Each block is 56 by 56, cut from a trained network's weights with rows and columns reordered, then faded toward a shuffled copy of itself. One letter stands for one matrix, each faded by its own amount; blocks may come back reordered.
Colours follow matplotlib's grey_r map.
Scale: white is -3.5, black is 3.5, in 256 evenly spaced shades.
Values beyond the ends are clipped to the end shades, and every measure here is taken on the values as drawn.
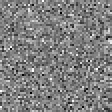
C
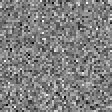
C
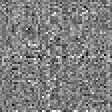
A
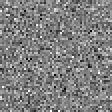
C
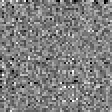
A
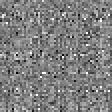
A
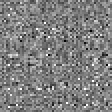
A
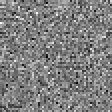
C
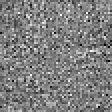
C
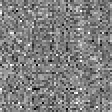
A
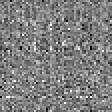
A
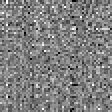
A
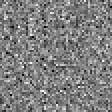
C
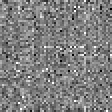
A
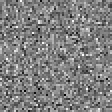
C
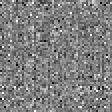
A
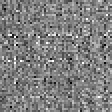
A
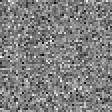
C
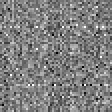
A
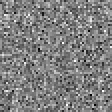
C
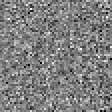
C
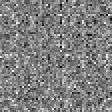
A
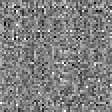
A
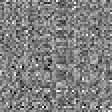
A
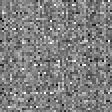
A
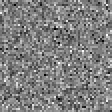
C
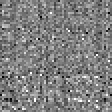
A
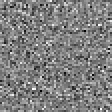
C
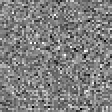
C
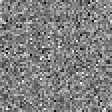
C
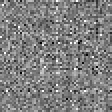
A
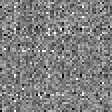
A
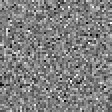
C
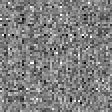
A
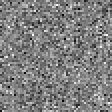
C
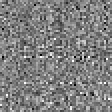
A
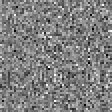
C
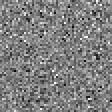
C
